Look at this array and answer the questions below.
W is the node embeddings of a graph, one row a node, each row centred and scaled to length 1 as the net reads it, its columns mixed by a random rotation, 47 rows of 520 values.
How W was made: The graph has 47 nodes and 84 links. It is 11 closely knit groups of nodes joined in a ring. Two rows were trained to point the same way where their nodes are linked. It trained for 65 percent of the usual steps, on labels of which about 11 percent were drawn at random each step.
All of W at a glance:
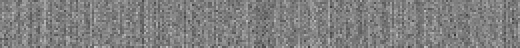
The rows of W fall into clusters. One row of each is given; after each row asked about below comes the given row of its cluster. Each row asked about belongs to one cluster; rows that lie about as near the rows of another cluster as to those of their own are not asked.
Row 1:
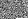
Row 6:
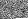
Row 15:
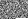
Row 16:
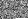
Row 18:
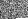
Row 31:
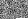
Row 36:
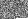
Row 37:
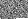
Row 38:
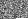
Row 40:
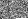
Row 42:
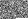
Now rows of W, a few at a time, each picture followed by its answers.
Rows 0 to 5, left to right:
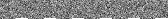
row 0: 40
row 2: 37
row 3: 42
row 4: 42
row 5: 6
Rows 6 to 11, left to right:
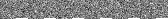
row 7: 15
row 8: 1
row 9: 37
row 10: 31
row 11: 18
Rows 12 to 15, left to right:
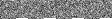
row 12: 16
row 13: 42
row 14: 36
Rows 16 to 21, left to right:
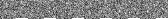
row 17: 42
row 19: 16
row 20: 15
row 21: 15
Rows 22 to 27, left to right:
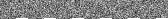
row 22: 18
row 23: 37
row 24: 18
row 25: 42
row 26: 6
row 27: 38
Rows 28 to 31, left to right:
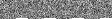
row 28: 31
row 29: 36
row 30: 16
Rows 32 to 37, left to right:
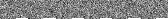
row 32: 31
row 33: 6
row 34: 38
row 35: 38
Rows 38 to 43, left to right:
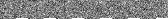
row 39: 40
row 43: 1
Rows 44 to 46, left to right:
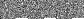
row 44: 38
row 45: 1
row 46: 18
